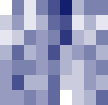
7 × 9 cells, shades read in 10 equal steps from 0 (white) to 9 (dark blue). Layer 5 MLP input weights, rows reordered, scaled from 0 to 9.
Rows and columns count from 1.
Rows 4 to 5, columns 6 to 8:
3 4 5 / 3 2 4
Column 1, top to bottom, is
0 2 1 3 4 4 4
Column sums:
18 33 23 27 42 32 17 26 28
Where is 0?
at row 1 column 1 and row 7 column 6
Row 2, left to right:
2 4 1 3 6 7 1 3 1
